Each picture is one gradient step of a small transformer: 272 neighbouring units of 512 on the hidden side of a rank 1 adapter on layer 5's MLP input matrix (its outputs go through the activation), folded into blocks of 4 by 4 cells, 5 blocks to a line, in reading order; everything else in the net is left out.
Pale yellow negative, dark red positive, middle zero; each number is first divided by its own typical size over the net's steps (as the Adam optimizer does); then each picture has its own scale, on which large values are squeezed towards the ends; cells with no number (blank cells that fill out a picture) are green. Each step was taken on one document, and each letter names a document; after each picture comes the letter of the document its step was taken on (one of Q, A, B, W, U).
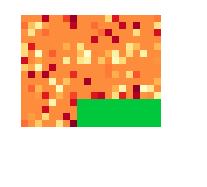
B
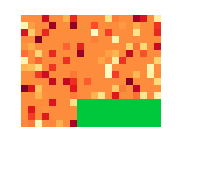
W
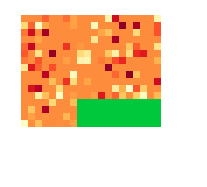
B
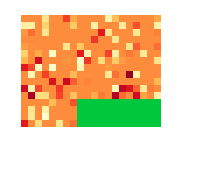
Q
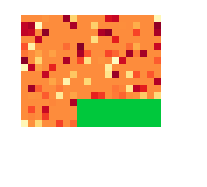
B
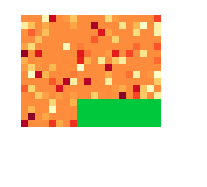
Q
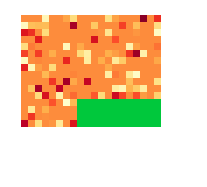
B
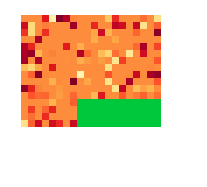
W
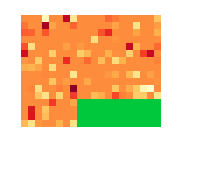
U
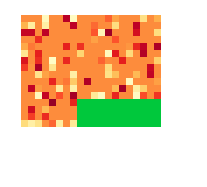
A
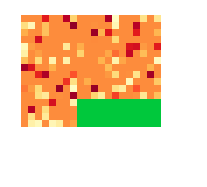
A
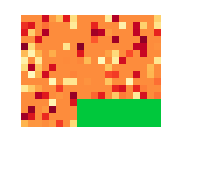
W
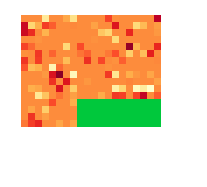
U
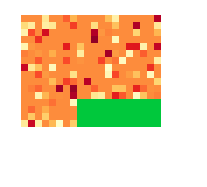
A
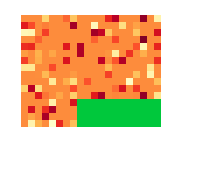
W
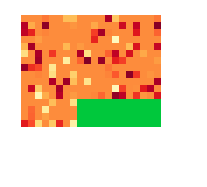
Q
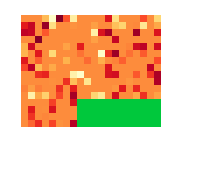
A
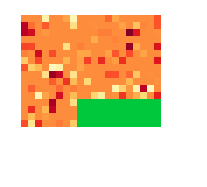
U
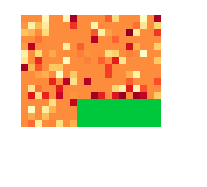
Q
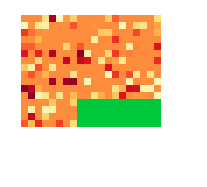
Q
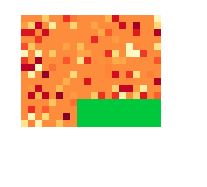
B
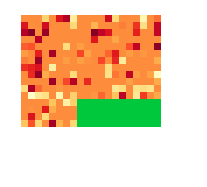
Q
